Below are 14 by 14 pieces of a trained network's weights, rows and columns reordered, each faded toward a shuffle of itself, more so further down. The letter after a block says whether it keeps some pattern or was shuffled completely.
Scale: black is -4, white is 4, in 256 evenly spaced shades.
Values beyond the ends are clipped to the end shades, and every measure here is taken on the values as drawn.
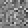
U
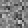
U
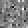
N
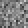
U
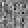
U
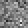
U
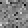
N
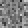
U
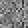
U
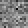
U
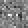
U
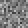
N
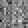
U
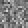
N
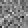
U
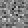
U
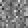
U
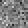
N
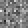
U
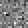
N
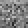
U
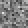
N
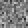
N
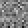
U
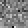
N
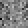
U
